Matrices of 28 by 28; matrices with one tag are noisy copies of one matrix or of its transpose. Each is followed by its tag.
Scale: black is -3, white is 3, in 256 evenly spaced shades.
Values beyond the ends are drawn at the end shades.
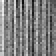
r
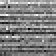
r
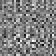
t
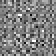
t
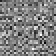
t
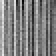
r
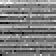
r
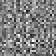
t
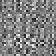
t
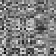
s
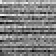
r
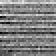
r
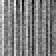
r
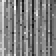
r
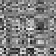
s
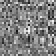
s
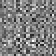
t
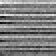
r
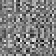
t
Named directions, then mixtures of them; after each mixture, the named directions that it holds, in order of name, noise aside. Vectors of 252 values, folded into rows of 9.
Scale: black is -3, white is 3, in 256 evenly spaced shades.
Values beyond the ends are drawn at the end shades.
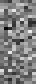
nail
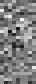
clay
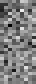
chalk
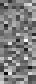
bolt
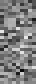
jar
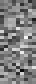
jar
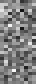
chalk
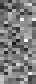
bolt, chalk, clay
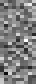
bolt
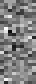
clay, nail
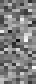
bolt, clay, jar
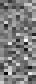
bolt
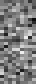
jar, nail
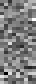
bolt, jar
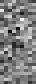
clay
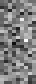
bolt, chalk, clay
